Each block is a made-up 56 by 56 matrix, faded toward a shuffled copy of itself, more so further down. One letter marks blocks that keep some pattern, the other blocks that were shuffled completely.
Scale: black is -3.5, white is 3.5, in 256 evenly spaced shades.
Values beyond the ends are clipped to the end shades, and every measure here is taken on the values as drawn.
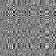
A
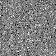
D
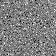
D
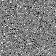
D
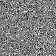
D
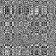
A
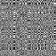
A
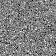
D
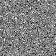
D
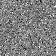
D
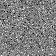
D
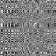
A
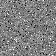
D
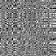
A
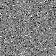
D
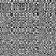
A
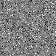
D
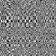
A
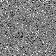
D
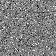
D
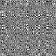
A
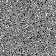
D
